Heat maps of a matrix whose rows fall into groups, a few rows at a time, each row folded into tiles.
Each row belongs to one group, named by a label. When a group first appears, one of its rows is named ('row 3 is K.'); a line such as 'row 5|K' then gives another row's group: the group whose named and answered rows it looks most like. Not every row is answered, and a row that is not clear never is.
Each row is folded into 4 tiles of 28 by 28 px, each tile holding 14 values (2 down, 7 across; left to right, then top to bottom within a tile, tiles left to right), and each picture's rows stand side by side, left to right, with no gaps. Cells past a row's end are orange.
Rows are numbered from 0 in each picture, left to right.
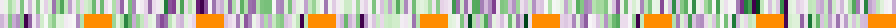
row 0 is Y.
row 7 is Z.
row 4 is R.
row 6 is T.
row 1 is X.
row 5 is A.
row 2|A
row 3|Y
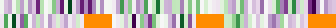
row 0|X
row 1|A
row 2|X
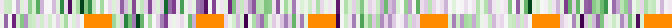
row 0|Y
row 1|X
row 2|A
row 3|Z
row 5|A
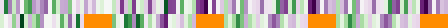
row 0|R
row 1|X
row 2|X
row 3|X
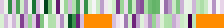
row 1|A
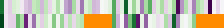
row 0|T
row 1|T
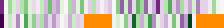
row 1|R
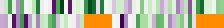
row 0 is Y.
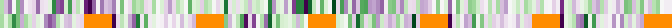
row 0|X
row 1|Z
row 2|T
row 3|R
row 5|Z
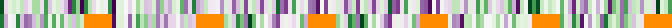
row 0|T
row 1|Z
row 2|X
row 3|X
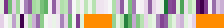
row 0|A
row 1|X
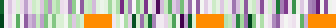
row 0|T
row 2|X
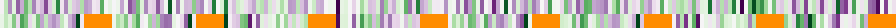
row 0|R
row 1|R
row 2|T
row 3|Z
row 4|R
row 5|R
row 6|Y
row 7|X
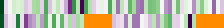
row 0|T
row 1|A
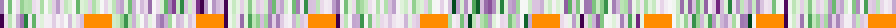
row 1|X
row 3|Z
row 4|R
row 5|A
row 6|R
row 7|Z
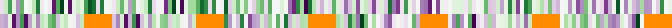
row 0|Y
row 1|Y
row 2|T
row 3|X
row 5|R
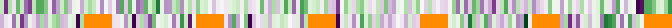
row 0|A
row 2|Y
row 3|Z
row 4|R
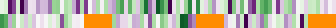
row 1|A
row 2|A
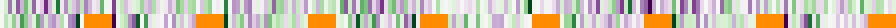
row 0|R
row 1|Z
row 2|T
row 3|R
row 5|X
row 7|Z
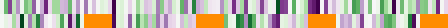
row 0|R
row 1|Z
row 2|X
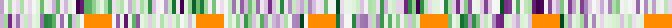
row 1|Y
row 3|T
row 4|X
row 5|T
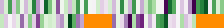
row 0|A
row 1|Y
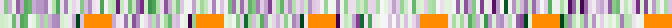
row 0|R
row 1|A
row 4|R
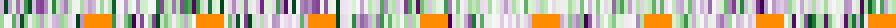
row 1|T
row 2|X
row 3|T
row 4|Z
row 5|Y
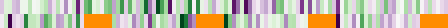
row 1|A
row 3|Z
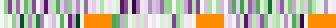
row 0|R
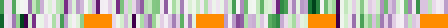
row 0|T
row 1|A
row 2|Y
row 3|Z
